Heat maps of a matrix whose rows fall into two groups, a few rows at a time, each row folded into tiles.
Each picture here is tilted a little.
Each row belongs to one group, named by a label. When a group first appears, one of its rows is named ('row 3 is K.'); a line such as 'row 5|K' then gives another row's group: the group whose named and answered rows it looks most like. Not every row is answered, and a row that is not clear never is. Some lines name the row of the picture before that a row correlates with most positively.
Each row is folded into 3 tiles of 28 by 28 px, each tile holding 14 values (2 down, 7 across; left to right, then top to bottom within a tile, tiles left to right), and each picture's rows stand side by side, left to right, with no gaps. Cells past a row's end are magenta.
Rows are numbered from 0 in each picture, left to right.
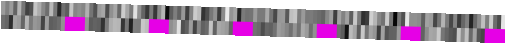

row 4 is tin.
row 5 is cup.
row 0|tin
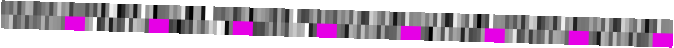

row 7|tin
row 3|cup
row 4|tin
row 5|tin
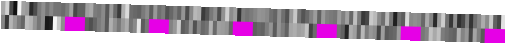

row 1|cup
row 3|cup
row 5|cup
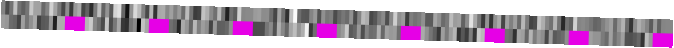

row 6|tin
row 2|tin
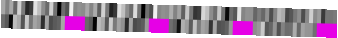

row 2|tin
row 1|tin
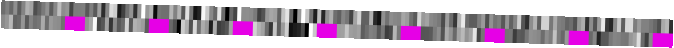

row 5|cup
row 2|tin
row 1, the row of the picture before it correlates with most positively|3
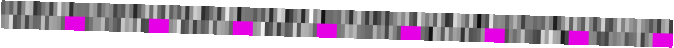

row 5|tin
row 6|cup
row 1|cup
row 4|cup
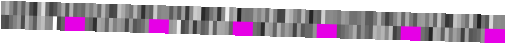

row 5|tin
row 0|cup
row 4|cup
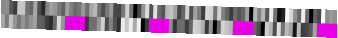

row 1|cup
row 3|tin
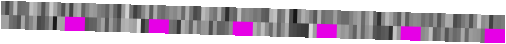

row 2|tin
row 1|cup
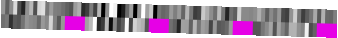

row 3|cup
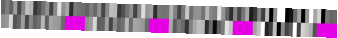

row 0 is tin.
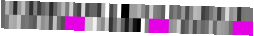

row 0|cup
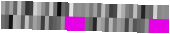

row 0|tin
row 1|tin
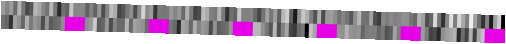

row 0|tin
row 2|tin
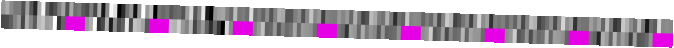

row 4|tin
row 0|cup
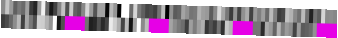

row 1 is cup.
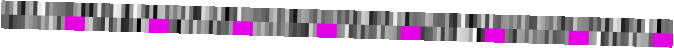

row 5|cup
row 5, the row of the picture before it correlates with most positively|0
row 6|tin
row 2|tin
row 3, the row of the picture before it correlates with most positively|2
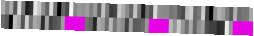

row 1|tin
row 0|tin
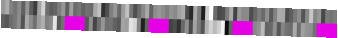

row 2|cup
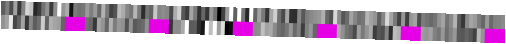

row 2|cup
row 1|tin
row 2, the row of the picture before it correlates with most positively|1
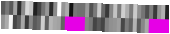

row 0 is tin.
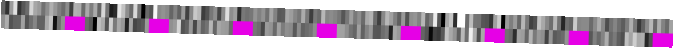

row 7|cup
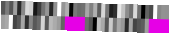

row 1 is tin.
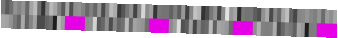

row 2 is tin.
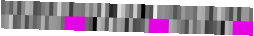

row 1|tin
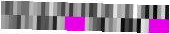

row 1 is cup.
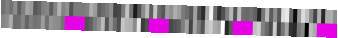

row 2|cup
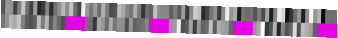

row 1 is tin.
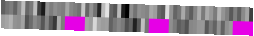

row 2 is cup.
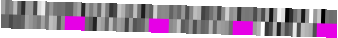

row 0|cup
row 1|tin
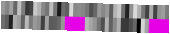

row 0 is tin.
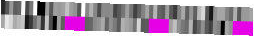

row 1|cup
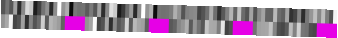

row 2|cup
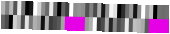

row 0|tin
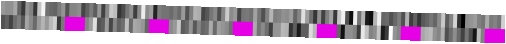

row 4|cup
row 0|cup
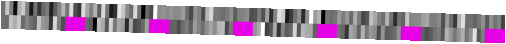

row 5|cup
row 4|tin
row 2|cup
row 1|tin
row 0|cup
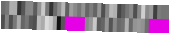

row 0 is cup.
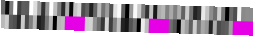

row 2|tin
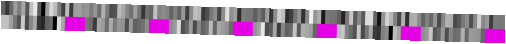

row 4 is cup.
